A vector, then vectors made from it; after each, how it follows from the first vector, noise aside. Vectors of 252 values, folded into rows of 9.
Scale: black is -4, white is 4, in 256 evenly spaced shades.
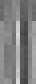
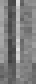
reversed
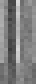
reversed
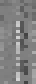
partly zeroed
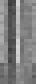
reversed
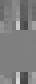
partly zeroed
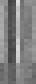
reversed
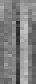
negated
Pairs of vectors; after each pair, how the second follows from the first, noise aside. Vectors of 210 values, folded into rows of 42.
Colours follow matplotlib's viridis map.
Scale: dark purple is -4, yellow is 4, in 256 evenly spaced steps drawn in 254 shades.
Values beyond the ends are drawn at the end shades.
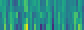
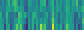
negated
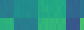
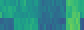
negated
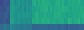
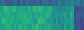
reversed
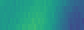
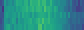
wrapped around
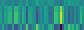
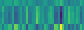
negated
